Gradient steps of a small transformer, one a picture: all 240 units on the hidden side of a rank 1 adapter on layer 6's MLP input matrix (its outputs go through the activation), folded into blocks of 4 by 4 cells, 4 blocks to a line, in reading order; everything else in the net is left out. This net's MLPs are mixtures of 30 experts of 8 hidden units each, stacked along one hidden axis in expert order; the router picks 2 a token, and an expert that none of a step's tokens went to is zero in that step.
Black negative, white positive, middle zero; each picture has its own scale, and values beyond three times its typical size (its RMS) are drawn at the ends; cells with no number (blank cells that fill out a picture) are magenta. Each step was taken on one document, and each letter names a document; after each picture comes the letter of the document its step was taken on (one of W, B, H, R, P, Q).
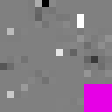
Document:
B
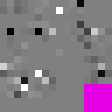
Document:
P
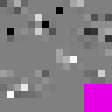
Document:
P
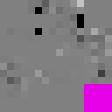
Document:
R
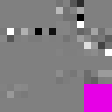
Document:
R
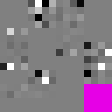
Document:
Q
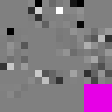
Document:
Q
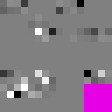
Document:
P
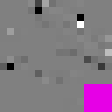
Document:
B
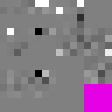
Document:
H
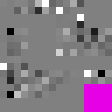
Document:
H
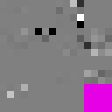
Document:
R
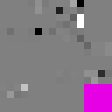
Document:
R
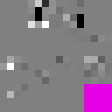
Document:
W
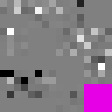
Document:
H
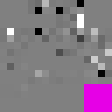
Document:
R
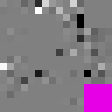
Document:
Q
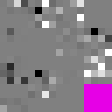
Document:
H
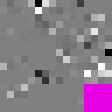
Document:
Q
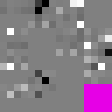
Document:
Q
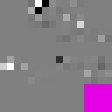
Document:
W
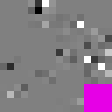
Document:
B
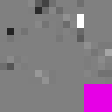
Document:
W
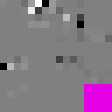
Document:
W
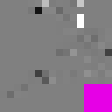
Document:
Q
